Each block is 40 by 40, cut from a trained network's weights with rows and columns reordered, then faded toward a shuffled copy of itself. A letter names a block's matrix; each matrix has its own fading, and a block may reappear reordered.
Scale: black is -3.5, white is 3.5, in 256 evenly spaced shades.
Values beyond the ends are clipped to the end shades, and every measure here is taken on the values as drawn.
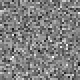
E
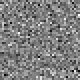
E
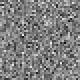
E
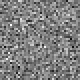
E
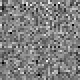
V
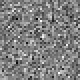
E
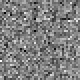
V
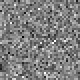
E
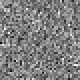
E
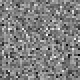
V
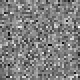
V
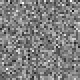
E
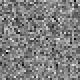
V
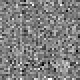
V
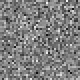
E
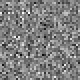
V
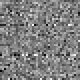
V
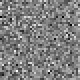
V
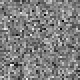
V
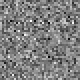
V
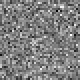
E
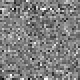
V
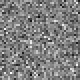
E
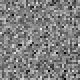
V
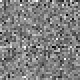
V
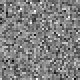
E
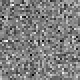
V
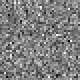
E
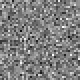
E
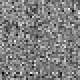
V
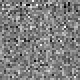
V
